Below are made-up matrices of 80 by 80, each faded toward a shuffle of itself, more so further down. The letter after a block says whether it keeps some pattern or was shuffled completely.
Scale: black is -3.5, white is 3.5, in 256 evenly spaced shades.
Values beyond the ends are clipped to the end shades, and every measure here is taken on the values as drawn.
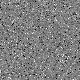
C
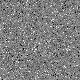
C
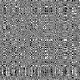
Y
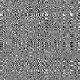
Y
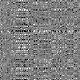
Y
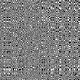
Y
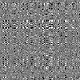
Y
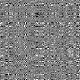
Y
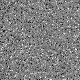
C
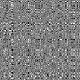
Y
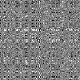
Y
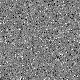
C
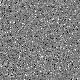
C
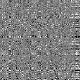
Y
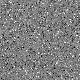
C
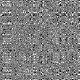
Y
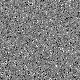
C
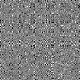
Y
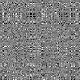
Y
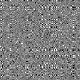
Y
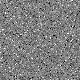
C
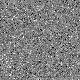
C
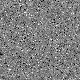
C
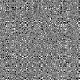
Y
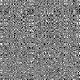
Y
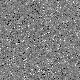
C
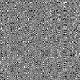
Y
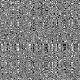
Y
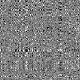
Y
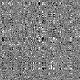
Y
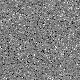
C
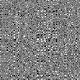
Y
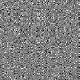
Y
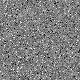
C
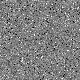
C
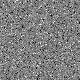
C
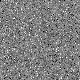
C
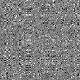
Y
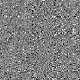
Y
